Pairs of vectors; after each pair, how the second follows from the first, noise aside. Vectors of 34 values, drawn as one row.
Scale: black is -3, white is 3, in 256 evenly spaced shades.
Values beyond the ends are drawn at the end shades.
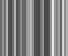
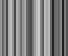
negated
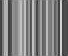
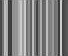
copied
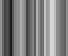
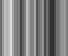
negated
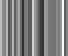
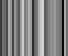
negated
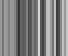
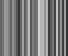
sign-scrambled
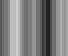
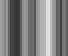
negated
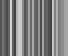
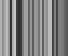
negated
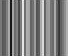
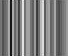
copied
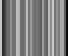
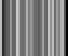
copied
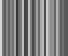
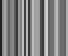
sign-scrambled
